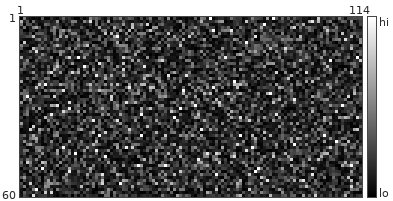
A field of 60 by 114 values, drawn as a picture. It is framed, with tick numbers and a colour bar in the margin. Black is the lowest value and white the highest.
Grain: fine. Slope: none. Histogram: skewed, a long tail of high values. Average level on the scale: 20%.
